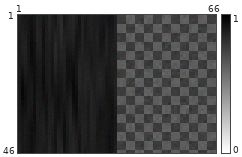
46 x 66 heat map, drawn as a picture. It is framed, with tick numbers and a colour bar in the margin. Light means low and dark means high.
The table splits into one row of 2 panels. Panel 1,1: very high, streaked downward, faint in contrast. Panel 1,2: high, checkered.
